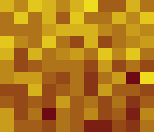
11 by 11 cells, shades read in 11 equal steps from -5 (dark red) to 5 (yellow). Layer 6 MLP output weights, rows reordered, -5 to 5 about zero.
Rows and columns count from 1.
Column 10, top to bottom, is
3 1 2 1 4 0 -5 -1 -3 -4 -3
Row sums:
21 18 15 11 16 -6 1 -9 -11 -11 -16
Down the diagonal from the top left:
3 4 0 4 1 0 -3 2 0 -4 0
